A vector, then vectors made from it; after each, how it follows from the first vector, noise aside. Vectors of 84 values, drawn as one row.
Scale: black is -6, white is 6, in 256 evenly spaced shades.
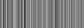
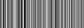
scaled up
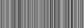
wrapped around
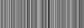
wrapped around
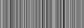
wrapped around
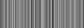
wrapped around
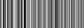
scaled up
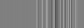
partly zeroed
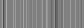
partly zeroed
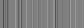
partly zeroed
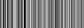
scaled up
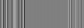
partly zeroed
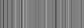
partly zeroed
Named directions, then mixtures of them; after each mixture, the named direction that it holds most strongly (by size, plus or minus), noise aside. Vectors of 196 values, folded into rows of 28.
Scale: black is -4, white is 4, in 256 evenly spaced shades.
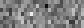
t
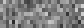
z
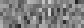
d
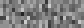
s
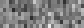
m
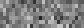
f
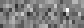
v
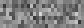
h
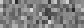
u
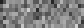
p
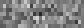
h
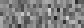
d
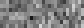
m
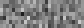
s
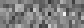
v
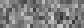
f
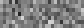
u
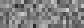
v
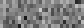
d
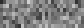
p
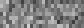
f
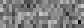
z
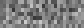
s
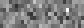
v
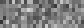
p
